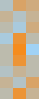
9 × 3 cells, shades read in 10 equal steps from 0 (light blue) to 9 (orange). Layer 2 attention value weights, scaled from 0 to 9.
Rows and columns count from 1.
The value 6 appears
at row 1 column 2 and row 8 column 3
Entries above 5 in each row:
1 0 0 1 1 1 0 1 1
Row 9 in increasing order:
3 4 8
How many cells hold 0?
1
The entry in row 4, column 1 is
1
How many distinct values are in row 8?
3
